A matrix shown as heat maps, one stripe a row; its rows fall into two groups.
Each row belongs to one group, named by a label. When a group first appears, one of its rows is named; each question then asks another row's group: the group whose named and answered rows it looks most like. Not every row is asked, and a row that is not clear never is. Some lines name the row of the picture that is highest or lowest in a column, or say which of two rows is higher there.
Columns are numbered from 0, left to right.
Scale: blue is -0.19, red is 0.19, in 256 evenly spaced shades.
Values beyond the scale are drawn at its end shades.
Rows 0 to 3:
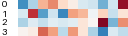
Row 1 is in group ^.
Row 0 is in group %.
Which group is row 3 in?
%
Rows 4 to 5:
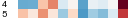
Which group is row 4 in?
%
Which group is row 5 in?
%
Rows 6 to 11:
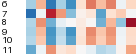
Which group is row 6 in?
^
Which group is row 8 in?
^
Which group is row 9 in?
^
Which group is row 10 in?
^
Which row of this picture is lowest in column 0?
7
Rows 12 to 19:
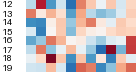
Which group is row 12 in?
^
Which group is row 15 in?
%
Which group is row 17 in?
^
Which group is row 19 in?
%
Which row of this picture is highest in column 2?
18
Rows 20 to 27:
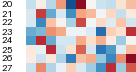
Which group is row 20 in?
%
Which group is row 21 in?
^
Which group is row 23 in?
%
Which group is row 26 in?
%
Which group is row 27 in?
^
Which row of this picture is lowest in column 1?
22
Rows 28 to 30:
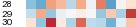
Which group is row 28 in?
%
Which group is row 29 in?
^
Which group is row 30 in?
%
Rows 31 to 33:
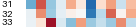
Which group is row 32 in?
^
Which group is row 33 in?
%
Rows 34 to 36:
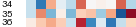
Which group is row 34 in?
%
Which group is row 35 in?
^
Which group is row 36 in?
%
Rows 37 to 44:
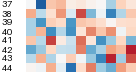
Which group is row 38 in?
%
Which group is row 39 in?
%
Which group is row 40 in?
^
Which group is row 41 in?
%
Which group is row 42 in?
%
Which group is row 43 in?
^
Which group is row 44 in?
%
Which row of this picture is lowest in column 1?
37
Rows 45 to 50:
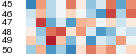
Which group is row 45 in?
^
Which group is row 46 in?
^
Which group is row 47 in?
^
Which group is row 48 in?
%
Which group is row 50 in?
^
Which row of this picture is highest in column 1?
47
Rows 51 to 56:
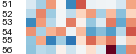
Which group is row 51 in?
%
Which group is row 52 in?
^
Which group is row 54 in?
%
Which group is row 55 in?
^
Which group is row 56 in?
^
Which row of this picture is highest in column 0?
54
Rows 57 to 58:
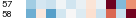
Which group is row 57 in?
^
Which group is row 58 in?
^
